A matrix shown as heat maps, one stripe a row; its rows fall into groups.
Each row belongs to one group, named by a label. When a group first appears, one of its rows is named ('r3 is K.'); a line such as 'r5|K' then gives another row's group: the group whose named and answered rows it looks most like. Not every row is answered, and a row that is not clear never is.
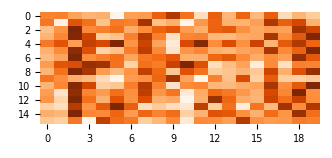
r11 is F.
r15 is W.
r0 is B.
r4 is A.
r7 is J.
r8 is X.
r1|F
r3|X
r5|X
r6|F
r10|X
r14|F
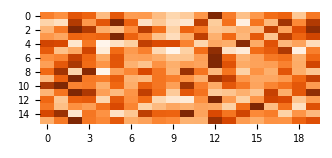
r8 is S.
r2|X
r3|A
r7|F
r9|F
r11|X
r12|F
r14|B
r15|F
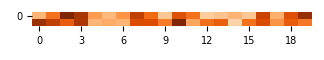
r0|X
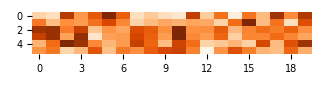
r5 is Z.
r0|A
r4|X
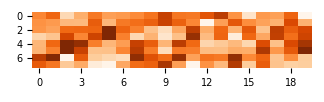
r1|Z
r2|A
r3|A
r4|X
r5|X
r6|B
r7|B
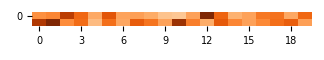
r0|F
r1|S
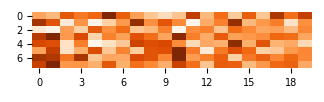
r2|W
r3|S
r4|B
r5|Z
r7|S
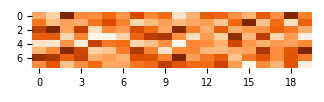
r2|S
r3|B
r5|X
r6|S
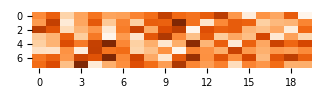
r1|Z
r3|B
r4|A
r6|A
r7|S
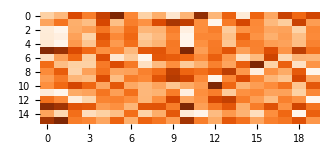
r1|Z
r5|S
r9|Z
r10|F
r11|W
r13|S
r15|S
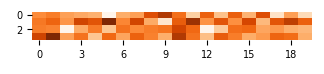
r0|B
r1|A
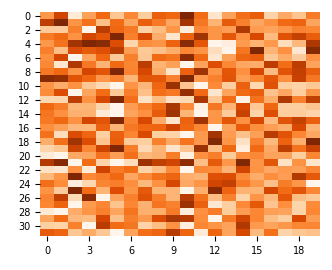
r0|Z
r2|W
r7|F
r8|A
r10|B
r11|Z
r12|A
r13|B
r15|A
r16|Z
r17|F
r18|F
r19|A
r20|W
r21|B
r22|W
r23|F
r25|F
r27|Z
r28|W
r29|Z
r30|W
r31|B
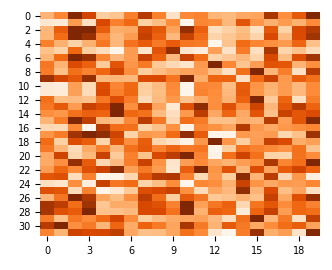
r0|X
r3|X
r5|B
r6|X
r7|F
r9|S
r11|W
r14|A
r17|J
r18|F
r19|Z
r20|Z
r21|X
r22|A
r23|B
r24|W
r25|B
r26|X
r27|S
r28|S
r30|S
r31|J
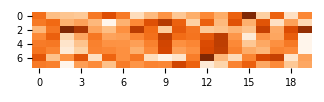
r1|B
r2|X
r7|Z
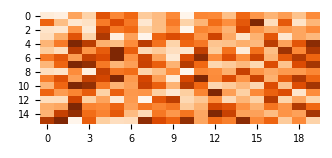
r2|W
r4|X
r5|A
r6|A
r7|X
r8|W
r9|A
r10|X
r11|F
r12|B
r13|F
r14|F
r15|B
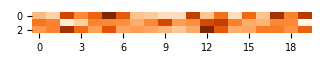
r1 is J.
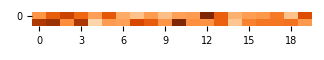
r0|F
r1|S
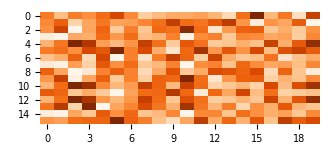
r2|Z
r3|W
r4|X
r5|A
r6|B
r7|W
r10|X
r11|B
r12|X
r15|A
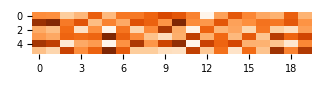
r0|Z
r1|S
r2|B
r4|B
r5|A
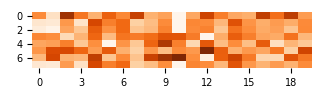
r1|W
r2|W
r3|Z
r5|F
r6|Z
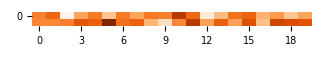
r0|Z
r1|A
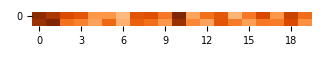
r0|S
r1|S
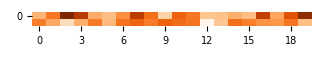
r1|Z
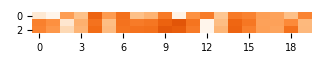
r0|W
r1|Z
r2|Z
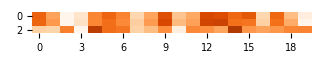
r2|W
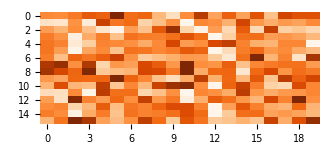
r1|W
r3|Z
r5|Z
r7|S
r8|S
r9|A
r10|Z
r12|F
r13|Z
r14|Z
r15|X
